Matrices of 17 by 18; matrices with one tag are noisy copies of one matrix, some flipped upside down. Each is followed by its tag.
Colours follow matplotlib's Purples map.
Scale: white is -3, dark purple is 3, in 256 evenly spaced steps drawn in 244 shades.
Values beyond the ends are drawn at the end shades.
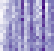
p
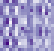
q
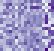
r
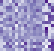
r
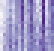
p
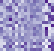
r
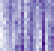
p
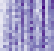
p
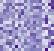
r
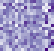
r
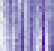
p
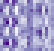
q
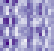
q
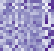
r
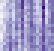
p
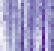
p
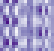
q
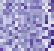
r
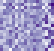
r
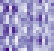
q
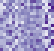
r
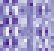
q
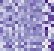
r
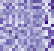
r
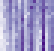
p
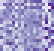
r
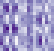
q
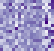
r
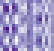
q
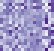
r
